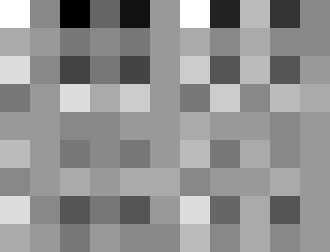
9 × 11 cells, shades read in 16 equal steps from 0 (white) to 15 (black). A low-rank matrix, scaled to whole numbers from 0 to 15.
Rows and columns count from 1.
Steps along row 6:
up up down up down down up down up down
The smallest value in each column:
0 6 2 5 3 5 0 3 4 4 5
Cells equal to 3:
3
